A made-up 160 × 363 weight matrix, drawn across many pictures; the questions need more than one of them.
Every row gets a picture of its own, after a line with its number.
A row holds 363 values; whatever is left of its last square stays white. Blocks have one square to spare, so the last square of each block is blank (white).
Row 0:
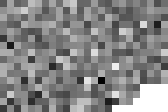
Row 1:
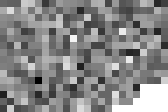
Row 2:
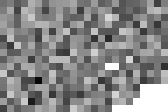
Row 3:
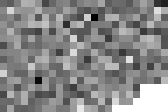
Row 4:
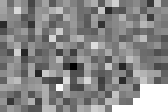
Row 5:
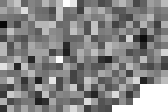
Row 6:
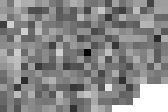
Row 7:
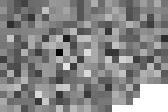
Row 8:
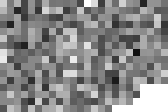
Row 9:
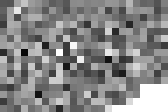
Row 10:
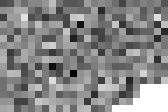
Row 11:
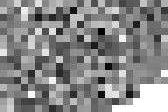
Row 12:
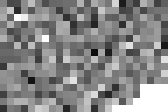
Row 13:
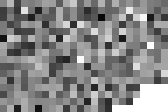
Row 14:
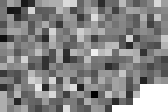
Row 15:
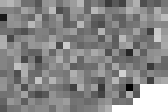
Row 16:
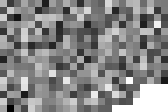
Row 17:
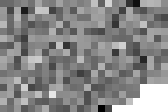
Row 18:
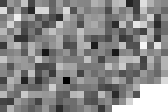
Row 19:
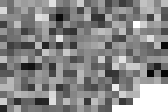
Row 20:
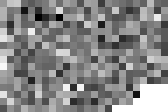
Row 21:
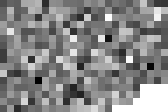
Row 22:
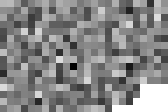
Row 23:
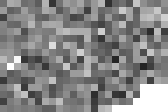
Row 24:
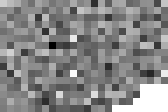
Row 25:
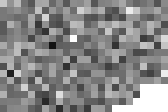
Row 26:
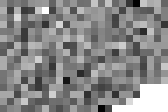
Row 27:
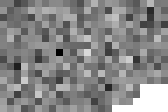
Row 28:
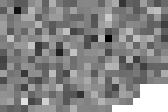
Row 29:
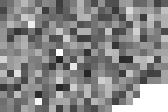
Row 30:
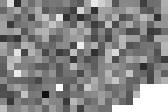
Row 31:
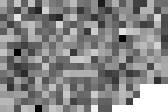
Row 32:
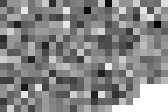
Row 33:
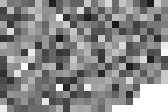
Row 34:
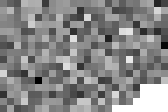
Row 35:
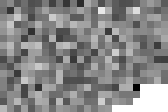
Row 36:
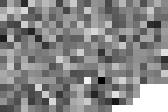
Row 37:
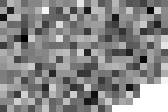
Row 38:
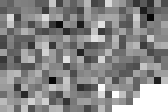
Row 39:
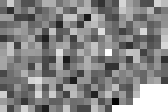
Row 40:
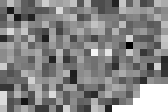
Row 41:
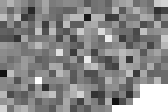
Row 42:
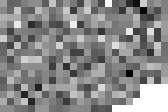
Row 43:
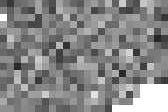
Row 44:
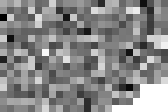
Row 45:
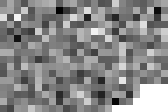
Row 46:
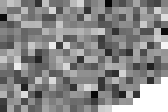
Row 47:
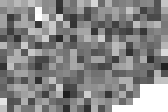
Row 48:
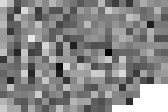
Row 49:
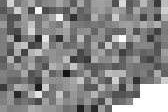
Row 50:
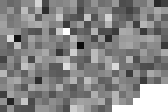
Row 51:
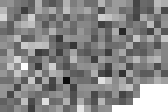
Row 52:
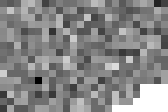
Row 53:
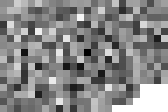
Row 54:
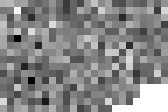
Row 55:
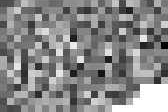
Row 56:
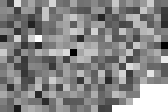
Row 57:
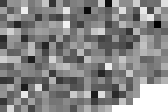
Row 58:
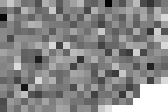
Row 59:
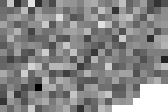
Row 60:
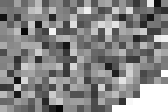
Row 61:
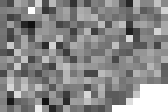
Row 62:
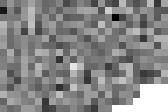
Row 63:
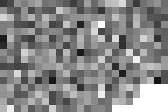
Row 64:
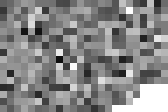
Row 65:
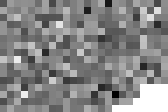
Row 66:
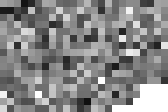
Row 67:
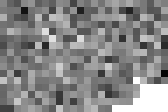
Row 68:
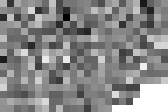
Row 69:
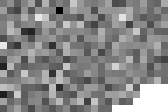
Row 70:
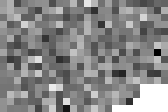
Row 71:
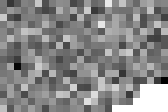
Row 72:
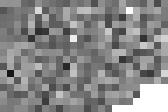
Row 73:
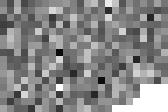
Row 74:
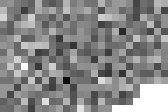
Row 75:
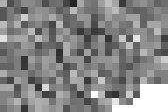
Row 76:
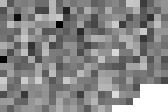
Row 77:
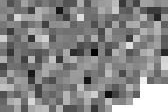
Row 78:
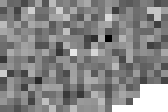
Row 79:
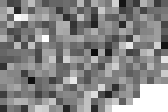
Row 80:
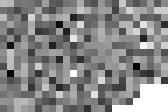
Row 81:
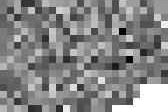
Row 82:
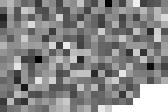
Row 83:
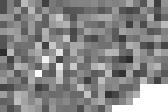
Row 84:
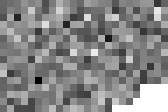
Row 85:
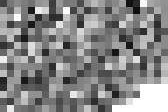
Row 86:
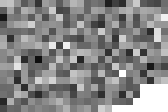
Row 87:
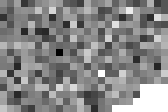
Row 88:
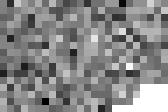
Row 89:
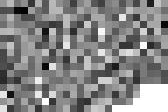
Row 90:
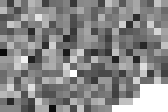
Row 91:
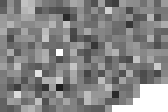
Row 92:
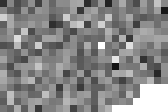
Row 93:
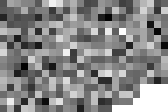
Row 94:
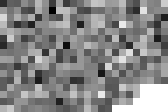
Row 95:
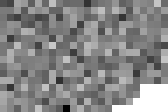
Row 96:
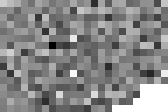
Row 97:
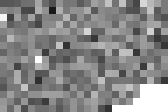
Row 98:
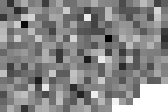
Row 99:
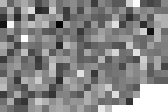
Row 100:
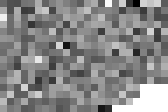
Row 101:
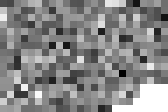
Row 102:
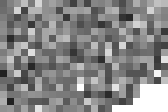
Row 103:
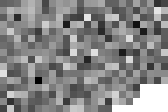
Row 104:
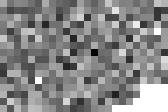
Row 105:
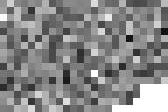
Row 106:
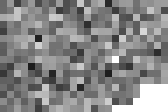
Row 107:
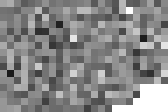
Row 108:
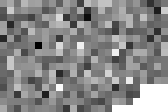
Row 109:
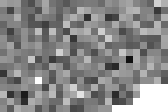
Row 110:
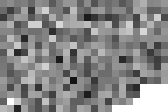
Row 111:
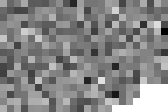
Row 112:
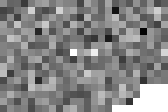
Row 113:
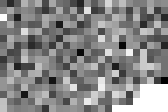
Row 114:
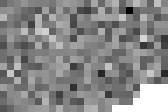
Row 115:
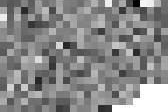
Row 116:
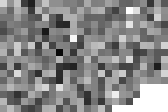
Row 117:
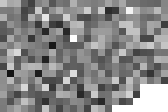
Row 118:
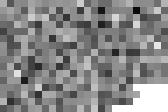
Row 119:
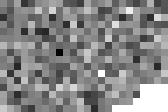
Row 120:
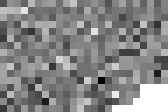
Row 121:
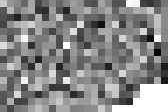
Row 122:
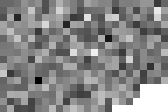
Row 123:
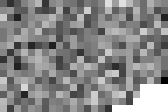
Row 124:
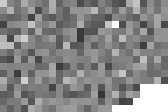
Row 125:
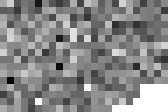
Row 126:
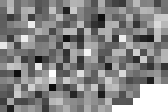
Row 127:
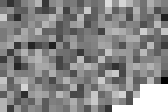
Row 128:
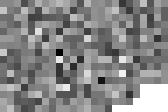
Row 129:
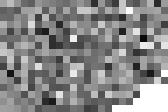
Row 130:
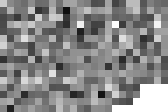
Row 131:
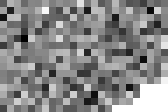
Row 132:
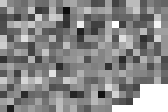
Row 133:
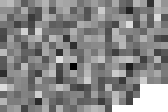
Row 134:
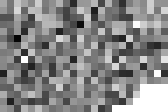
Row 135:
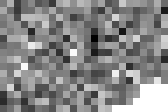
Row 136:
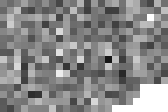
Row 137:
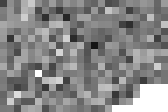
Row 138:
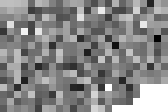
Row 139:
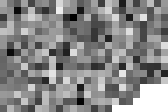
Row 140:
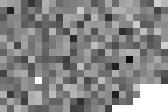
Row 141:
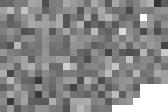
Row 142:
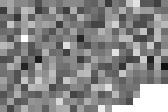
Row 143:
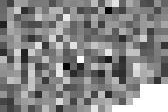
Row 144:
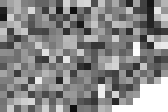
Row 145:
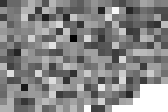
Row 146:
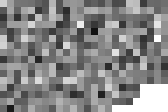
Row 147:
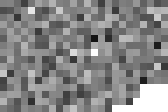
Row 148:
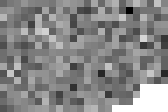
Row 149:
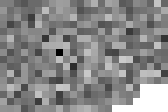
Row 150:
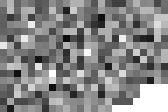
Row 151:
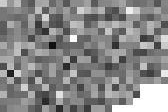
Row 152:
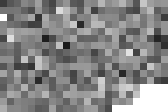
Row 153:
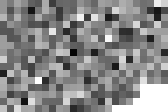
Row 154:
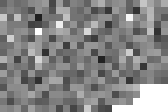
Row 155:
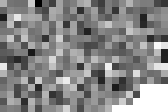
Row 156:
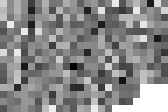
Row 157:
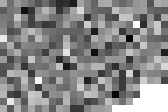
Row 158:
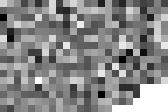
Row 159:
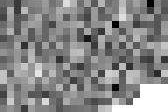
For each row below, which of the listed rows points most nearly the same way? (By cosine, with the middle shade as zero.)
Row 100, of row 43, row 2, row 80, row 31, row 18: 43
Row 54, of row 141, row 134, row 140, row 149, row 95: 134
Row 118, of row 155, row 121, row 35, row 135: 135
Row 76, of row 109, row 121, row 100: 121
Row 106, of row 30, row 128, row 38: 38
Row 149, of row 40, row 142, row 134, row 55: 134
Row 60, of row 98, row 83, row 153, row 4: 83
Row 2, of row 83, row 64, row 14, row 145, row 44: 145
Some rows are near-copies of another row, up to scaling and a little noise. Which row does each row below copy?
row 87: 119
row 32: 57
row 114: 148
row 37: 131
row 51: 74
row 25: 151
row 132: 130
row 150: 126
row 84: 122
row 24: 96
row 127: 123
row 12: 79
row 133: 22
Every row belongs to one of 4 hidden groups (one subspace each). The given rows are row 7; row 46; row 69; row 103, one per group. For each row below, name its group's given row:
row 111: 103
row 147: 103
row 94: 46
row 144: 46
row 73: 7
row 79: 103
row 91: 7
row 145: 7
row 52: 103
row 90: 69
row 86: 46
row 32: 46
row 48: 7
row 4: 7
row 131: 46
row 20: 69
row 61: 69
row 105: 69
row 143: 7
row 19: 69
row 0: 103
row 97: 46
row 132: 46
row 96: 7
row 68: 46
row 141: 103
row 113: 46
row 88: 69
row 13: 69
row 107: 7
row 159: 69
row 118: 69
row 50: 103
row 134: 69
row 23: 46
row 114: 7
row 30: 69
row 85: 46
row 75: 103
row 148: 7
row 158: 46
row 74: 69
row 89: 103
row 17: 46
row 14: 103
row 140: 103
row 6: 7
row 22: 7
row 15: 46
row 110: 69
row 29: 7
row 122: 103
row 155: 69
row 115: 46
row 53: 7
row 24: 7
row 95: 69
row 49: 69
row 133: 7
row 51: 69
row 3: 103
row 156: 7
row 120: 103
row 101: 46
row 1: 103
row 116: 7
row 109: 103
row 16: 46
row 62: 7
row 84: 103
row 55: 7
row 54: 69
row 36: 103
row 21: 103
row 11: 7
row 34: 103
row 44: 46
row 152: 46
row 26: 46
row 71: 46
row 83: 7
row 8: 69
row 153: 103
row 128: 7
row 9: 7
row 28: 103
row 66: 103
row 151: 7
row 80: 7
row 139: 103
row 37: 46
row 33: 69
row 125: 69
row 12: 103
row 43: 46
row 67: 7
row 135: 69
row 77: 103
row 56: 69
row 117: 7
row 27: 7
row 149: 7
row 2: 103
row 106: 69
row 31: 69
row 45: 103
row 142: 46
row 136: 7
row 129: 7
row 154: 46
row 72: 7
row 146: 46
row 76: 46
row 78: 103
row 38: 46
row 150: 46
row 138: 7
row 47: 69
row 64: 7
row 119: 7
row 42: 46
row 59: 69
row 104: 103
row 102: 69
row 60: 7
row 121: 46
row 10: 7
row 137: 7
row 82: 46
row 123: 46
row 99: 46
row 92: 69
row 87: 7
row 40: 103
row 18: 46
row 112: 103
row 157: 103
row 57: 46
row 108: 69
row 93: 69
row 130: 46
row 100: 46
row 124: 46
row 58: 46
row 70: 69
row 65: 46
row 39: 103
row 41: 103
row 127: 46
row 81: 103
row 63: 46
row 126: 46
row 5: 103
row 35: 69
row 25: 7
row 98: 103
